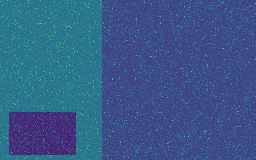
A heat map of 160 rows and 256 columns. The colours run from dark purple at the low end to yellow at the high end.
Neither half mirrors the other. On average the colour sits 30% of the way up the scale. The left part is higher, up to a seam about 40% of the way across. In the bottom left lies a patch that is lower than the rest.
